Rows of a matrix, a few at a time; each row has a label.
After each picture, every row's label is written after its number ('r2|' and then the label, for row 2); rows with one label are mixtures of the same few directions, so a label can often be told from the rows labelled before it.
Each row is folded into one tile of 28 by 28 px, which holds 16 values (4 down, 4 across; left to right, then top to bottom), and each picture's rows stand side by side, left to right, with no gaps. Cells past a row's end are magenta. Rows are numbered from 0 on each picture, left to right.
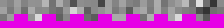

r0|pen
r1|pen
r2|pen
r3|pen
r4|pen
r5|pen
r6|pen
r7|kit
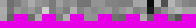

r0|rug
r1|pen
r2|pen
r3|kit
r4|pen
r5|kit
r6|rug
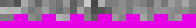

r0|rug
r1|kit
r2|pen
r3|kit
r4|pen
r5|kit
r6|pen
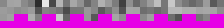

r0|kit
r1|kit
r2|rug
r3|pen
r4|kit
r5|rug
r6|rug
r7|rug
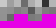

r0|rug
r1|kit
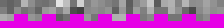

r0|rug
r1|kit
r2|kit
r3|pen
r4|pen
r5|kit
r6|kit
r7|rug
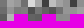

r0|rug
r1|kit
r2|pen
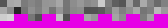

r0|pen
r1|pen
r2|rug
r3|rug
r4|kit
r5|pen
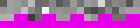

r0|kit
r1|pen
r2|kit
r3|rug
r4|pen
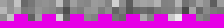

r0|pen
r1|rug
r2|rug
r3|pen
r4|kit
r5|rug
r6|pen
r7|kit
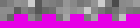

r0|pen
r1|kit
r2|rug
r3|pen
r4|rug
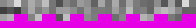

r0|rug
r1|pen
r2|rug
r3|kit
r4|pen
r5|kit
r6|kit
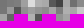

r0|pen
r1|rug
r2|kit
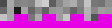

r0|pen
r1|rug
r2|pen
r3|rug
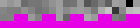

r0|rug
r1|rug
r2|rug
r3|kit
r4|pen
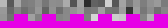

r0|kit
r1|pen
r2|kit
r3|rug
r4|pen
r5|rug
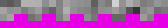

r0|rug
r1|kit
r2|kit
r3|kit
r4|kit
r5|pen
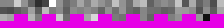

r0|rug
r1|rug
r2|rug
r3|pen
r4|kit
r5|kit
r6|kit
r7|pen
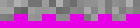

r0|kit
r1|kit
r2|kit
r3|pen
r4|pen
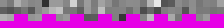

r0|rug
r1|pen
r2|pen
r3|pen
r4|pen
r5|rug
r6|pen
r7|rug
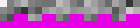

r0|kit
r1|kit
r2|rug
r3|rug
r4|pen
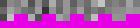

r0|rug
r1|pen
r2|pen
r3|rug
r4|kit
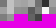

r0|kit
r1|pen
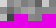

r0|rug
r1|kit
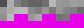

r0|kit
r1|rug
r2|kit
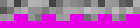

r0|kit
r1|rug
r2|kit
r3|rug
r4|rug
